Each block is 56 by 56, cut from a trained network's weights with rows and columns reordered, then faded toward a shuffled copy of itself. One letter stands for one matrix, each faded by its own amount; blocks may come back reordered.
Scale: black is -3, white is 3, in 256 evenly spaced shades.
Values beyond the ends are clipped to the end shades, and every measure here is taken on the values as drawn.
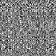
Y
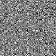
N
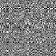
Y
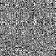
N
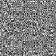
N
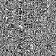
N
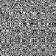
Y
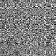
Y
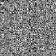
N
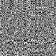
Y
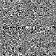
N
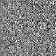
N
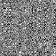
N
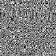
N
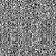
Y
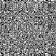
Y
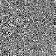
N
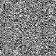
N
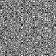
N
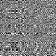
Y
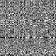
Y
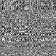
Y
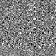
N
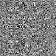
N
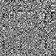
N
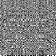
Y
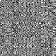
Y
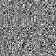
N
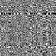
Y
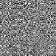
Y
